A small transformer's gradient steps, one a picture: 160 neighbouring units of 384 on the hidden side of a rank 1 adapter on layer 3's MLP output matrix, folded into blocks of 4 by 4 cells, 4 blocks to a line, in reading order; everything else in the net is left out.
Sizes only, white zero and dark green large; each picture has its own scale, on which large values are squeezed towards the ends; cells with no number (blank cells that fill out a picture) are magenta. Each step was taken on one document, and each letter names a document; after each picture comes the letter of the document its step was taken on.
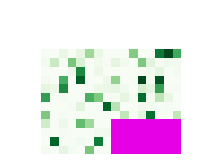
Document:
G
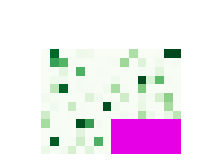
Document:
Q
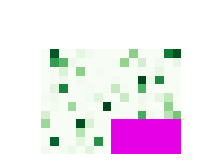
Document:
Q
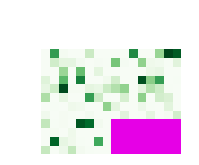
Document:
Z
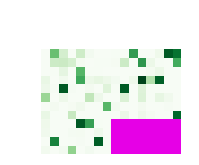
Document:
Z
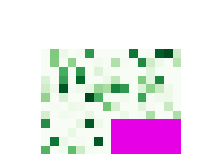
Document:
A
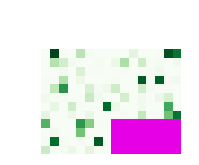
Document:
Q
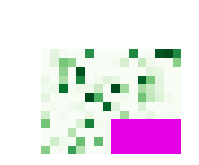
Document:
Z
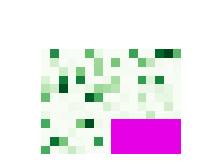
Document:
A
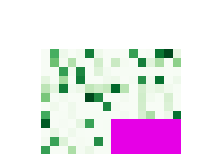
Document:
A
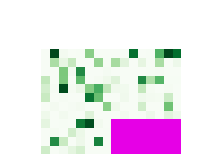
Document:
A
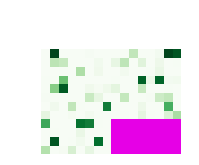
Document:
Q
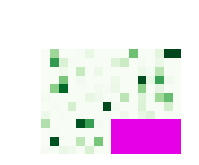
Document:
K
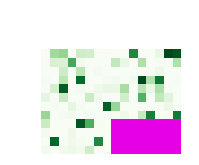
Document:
Z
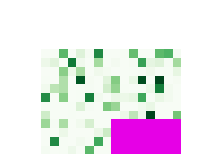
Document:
G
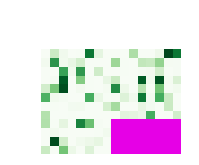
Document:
G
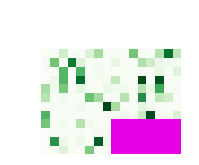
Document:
G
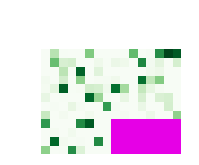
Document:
A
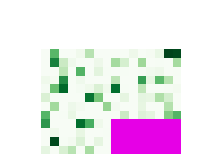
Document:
K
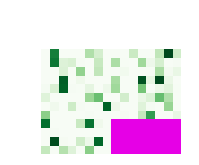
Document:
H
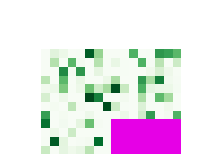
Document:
H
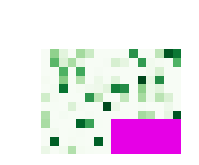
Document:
Z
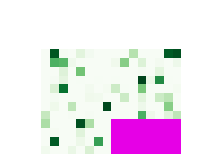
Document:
Q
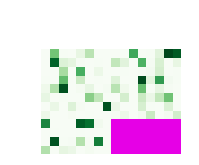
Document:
K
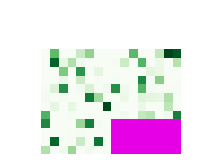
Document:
K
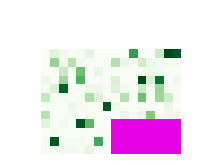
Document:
Z
